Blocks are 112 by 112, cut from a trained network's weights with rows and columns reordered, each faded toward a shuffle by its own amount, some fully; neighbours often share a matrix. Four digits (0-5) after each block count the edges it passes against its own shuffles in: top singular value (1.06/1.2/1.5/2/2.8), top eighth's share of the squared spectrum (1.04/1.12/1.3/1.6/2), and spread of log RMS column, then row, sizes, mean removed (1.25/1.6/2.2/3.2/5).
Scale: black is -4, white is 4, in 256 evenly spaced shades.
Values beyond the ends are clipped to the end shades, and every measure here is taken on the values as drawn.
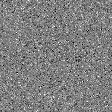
3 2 0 1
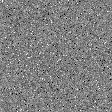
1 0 0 0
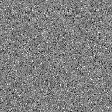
3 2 1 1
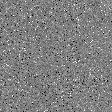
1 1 0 0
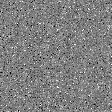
2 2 0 1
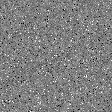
0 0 0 0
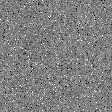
1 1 0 0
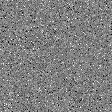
0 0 0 0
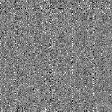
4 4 3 2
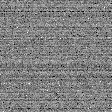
4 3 1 2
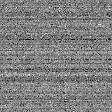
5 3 2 2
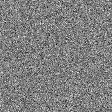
2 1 0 0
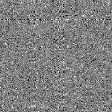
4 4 2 2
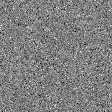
2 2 0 0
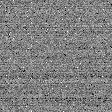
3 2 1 1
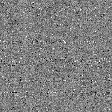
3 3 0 2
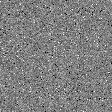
2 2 0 1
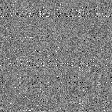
3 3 1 3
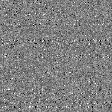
3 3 1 3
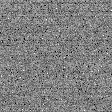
2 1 0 0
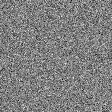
1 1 0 0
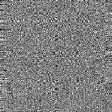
4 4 2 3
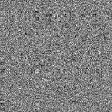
4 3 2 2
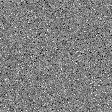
1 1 0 0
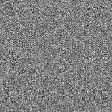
3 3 2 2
